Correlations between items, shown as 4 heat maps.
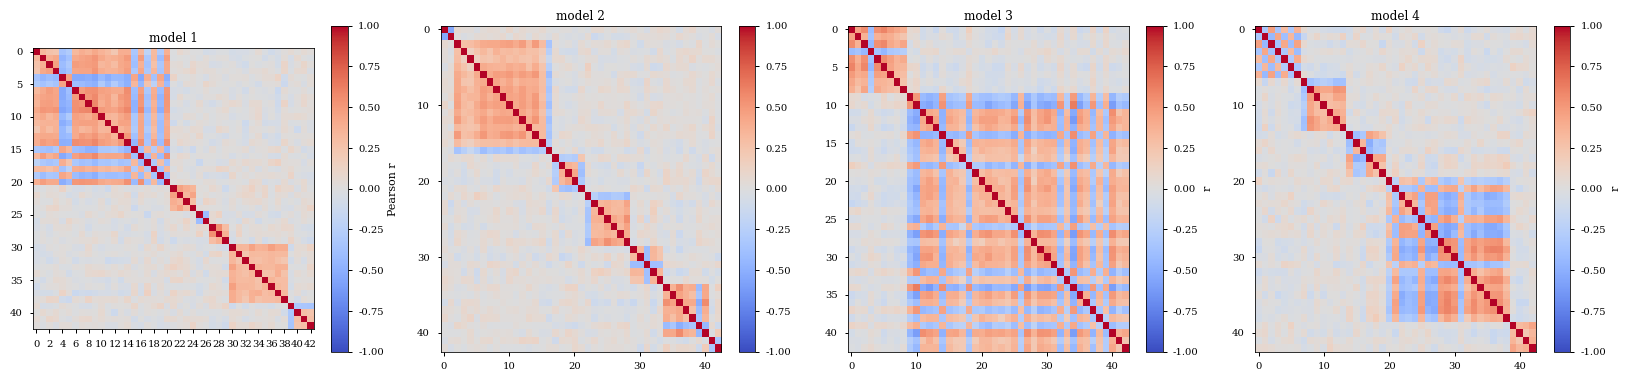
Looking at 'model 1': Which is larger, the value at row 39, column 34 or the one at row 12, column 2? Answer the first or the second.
the second
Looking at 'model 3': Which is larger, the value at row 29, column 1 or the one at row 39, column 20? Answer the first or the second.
the first
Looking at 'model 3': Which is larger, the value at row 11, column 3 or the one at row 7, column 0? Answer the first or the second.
the second
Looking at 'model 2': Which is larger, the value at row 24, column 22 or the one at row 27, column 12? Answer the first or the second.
the second
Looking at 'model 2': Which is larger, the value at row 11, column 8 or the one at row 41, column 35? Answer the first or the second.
the first
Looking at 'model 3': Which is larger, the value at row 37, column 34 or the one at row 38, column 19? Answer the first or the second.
the first
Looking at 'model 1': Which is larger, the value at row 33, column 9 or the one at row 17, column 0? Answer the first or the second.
the first
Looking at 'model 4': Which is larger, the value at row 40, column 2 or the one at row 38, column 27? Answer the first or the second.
the first
